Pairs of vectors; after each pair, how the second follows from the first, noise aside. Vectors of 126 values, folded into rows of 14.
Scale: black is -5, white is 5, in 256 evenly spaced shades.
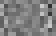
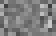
copied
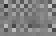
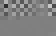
partly zeroed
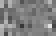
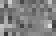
copied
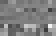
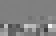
partly zeroed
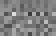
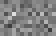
copied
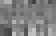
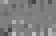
partly zeroed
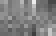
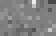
partly zeroed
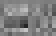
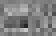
copied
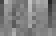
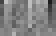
copied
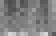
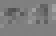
partly zeroed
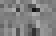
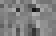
copied
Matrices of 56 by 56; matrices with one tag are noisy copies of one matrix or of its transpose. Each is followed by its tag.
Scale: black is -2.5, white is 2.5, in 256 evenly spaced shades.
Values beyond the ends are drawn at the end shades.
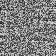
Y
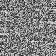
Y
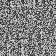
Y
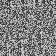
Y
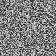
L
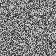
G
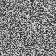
L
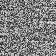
Y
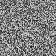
L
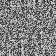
Y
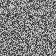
G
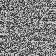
Y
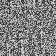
Y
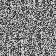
Y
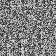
Y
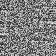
Y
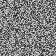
G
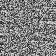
Y
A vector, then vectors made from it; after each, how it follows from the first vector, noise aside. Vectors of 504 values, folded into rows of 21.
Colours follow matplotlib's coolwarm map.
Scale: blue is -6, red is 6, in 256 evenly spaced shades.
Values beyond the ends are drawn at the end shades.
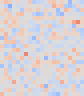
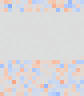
partly zeroed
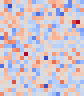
scaled up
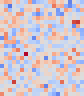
scaled up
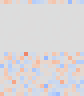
partly zeroed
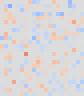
partly zeroed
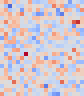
scaled up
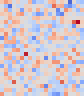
scaled up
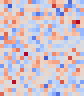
scaled up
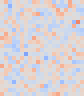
sign-scrambled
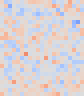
sign-scrambled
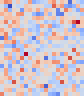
scaled up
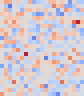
scaled up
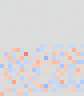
partly zeroed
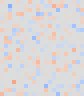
partly zeroed
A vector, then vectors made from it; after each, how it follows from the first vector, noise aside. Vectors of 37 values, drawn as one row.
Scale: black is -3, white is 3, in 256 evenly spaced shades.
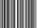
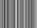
shrunk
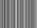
shrunk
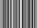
reversed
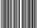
reversed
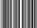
reversed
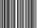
copied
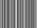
shrunk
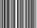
copied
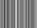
shrunk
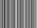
shrunk
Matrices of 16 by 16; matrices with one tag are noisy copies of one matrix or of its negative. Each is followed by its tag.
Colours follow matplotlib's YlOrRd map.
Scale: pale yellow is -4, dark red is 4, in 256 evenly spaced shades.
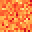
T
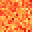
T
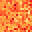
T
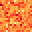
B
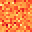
B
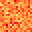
B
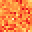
T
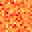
B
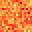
T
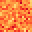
T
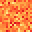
B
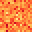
B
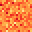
B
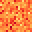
B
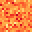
B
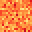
T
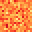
B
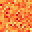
B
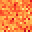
T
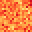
T
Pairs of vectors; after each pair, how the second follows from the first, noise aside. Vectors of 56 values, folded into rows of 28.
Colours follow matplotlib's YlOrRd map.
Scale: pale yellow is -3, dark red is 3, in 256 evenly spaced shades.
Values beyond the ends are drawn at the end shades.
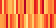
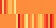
partly zeroed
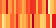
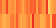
shrunk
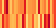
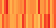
shrunk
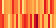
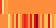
partly zeroed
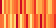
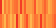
shrunk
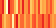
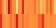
partly zeroed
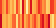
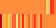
partly zeroed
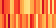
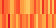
shrunk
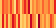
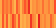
shrunk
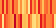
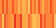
shrunk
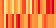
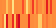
partly zeroed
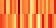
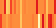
partly zeroed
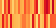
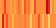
partly zeroed
